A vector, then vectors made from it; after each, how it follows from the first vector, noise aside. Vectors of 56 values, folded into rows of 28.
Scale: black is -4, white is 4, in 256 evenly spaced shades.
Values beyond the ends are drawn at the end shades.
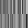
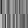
reversed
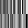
scaled up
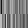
reversed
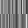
negated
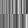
negated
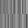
shrunk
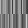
negated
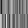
reversed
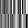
scaled up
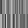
reversed
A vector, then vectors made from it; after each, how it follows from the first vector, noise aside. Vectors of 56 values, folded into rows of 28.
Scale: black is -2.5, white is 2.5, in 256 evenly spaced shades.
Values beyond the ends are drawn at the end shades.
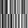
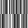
sign-scrambled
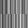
shrunk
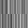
shrunk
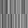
shrunk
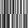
wrapped around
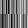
sign-scrambled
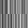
shrunk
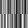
wrapped around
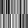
sign-scrambled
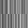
shrunk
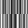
wrapped around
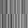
shrunk
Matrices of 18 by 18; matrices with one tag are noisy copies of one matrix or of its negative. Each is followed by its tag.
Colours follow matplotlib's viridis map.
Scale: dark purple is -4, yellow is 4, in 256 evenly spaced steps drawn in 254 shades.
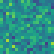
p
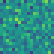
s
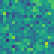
p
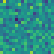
s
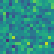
p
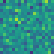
s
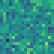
p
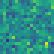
p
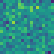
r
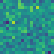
r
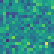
p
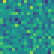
s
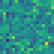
p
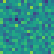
s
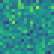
r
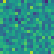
s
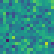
p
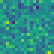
r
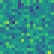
r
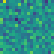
s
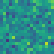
p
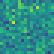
r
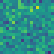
r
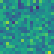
r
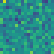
s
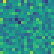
s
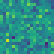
p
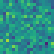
p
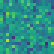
p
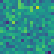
r
